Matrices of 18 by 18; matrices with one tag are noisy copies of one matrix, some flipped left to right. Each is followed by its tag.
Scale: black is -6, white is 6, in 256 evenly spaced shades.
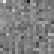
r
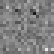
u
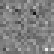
u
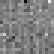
r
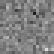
u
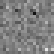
u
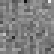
r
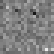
u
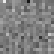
r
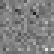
u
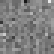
r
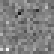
u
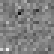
u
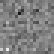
u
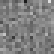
r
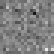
u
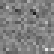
u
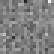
r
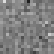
r
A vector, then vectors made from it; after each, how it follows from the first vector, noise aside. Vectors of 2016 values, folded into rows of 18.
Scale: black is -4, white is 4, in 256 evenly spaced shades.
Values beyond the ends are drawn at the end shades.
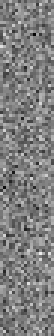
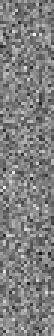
negated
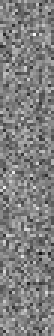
negated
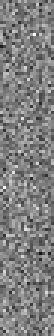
negated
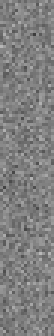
shrunk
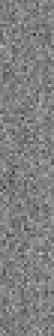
shrunk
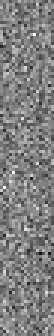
negated
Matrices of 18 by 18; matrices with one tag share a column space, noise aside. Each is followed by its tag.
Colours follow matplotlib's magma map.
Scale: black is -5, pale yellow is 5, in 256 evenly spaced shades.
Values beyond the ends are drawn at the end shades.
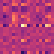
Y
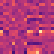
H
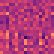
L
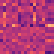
Y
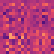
L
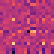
H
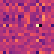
Y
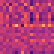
Y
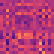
L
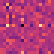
Y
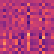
L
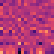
H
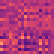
L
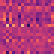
Y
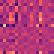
Y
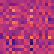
L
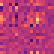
Y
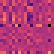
Y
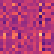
L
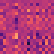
L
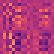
L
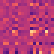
H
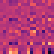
H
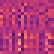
L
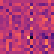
L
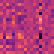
L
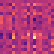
L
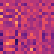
L
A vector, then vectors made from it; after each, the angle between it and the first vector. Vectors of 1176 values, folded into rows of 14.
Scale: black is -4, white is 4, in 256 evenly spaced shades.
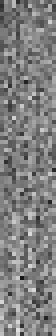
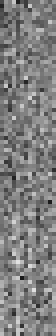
nearly parallel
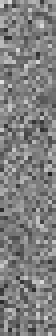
partly opposed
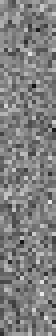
partly opposed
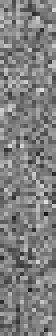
partly opposed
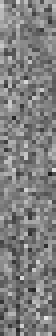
nearly opposite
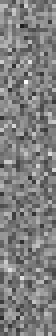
partly opposed
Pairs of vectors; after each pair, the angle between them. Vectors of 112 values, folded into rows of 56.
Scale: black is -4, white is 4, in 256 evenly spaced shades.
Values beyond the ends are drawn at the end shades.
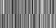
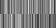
partly opposed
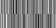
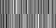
nearly opposite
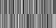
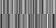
partly opposed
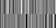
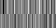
partly aligned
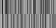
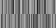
orthogonal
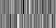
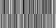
partly aligned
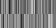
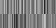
orthogonal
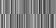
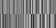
partly opposed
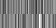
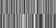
partly opposed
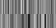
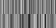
nearly parallel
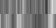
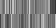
partly opposed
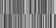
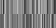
nearly opposite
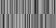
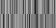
nearly parallel
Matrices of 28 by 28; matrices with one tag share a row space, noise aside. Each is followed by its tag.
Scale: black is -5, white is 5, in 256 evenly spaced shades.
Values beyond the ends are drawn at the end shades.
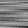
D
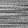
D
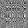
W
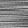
D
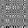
W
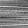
D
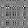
W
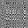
W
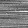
D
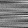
D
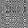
W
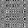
W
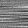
D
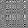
W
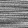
D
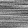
D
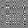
W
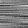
D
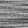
D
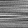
D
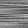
D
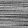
D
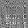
W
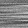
D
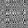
W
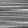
D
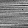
D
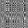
W
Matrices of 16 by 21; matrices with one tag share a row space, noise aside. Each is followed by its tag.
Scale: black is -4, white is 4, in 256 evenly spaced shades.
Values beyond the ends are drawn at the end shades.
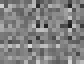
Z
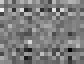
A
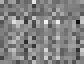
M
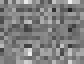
A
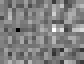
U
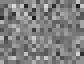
M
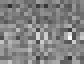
Z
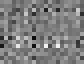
M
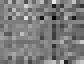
U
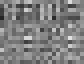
A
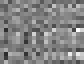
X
